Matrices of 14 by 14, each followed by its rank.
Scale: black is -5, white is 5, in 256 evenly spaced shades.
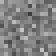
full rank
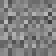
three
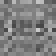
two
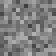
full rank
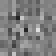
three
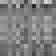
two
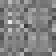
three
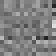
three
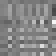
two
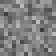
full rank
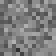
full rank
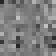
three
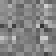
two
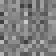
three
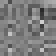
three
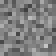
full rank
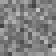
full rank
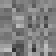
two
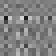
two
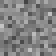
full rank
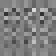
two
